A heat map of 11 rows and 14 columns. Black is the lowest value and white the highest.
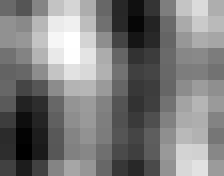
Stripes: upright, repeating 2 times. Lone odd cells: none. Ninth with the highest average: top left. Ninth with the lowest average: bottom left.
